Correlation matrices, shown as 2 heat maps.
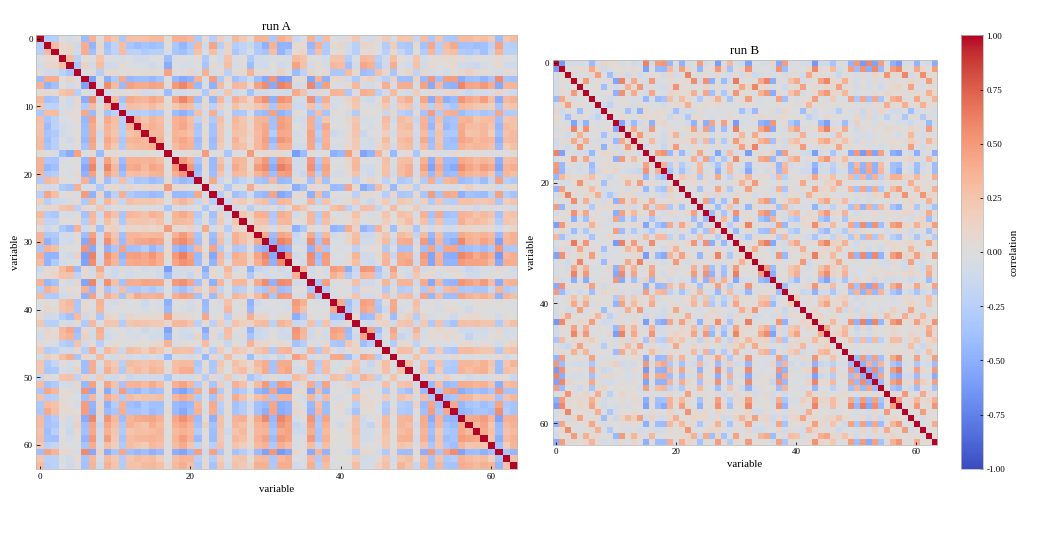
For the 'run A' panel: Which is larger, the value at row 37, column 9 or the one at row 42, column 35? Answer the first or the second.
the second
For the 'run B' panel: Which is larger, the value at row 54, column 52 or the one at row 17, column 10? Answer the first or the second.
the first
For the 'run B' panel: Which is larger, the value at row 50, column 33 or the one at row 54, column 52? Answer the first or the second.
the second
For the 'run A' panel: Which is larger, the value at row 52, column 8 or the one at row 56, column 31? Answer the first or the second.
the first
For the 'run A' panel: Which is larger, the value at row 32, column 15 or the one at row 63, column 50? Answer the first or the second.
the first
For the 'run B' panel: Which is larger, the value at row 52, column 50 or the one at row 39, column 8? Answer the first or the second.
the first
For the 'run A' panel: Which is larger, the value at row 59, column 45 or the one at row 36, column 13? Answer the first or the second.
the second
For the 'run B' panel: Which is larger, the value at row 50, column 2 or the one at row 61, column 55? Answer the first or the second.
the second
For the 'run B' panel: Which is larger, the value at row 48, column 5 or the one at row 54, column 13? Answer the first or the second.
the first
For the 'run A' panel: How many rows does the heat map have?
64
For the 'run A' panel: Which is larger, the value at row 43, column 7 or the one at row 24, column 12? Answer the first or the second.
the second
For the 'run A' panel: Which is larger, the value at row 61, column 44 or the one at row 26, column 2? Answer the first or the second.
the first
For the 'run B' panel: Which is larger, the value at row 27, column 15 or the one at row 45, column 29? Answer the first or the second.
the second
